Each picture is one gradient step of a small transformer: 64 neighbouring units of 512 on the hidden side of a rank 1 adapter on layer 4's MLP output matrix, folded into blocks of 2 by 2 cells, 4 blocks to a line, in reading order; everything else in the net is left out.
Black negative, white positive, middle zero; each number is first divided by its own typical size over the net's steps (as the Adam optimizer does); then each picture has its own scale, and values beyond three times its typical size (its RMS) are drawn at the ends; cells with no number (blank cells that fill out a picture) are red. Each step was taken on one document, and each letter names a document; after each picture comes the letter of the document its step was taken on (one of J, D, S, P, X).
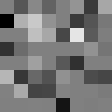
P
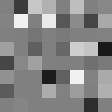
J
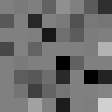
P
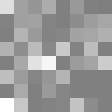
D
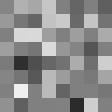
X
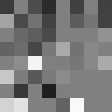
X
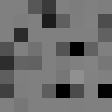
J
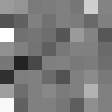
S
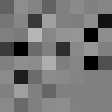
D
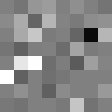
D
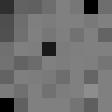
S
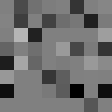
J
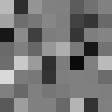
X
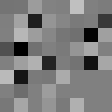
D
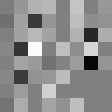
D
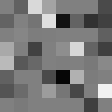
J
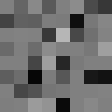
P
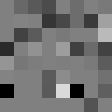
J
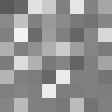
X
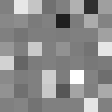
J
